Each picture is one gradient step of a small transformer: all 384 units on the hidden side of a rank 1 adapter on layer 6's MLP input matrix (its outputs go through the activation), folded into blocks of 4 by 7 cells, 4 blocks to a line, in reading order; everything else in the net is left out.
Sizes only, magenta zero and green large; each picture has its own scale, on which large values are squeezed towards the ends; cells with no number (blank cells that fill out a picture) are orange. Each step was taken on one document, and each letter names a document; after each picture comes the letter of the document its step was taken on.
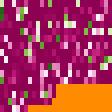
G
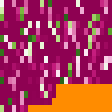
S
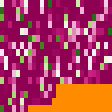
S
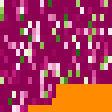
G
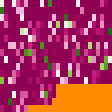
G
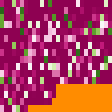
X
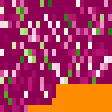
X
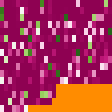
G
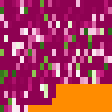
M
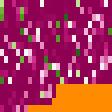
G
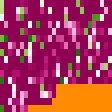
S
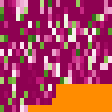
S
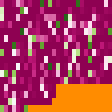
M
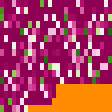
X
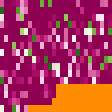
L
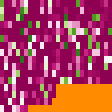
S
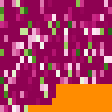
M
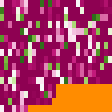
S
